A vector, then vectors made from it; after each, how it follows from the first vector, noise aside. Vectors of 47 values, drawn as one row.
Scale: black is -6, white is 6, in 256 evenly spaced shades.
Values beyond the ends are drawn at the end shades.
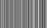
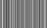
wrapped around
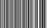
scaled up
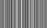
wrapped around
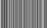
wrapped around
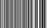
scaled up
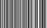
scaled up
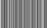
wrapped around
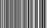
scaled up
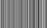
negated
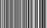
scaled up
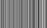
negated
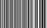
scaled up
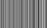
negated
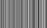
negated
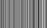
negated
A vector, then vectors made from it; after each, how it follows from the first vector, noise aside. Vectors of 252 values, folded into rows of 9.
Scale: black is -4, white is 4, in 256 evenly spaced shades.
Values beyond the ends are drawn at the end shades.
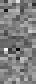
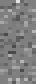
partly zeroed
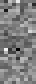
copied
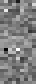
negated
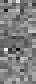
copied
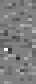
partly zeroed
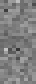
shrunk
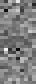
copied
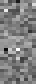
negated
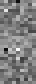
negated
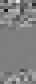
partly zeroed
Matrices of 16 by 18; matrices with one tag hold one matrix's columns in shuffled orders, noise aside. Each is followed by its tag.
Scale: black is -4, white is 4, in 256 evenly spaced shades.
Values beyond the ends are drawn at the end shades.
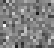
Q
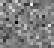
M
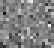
Q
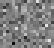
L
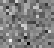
L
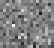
Q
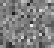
Q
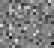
L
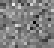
M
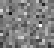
Q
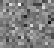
M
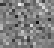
M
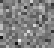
L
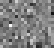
Q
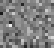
Q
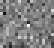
Q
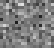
M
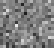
Q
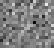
M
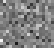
L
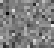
Q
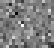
Q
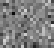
Q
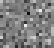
Q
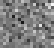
M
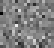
Q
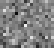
Q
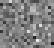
L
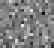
Q
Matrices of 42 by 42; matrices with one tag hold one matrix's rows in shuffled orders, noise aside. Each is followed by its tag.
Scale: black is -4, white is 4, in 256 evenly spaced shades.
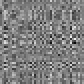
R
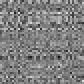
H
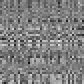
H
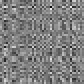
R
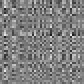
R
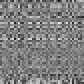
H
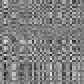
R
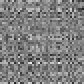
H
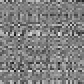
H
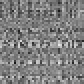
H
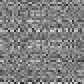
H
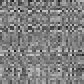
H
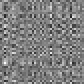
R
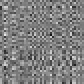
R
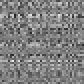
H
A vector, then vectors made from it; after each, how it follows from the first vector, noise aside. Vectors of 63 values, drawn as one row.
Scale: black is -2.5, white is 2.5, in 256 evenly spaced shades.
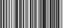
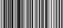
reversed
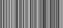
shrunk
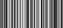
wrapped around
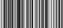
reversed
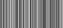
shrunk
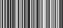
negated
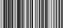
reversed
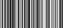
negated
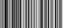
wrapped around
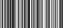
negated
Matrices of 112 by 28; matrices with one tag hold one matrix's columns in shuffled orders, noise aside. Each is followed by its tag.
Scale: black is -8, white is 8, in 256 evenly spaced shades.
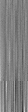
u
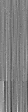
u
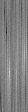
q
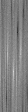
q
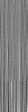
u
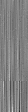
u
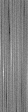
q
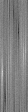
q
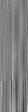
u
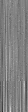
u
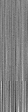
u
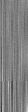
u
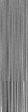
u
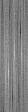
q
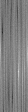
q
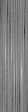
q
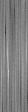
q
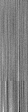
u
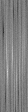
q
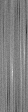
q
